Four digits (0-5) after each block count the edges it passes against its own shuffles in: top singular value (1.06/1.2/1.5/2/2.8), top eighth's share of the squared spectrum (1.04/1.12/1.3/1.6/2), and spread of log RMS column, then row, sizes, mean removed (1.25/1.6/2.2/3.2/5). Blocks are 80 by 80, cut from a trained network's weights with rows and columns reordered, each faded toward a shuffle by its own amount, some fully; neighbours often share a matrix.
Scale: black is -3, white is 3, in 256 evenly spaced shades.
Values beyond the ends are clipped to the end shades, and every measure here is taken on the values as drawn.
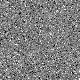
0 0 0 0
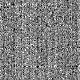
3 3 0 2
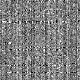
4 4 1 3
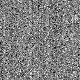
2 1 0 0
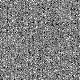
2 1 0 1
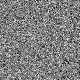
0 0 0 0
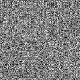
3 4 1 2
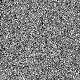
0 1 0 0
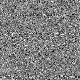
2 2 0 2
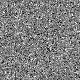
0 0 0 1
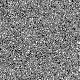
0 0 0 0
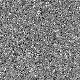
0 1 0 1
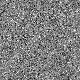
0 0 0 0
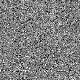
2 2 0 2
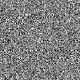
2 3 0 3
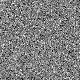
0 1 0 0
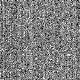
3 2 0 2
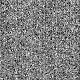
2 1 0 0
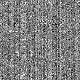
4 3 1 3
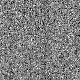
1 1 0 0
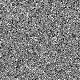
1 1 0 0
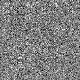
2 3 1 1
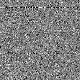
3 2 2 2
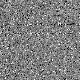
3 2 1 1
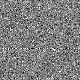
3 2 1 1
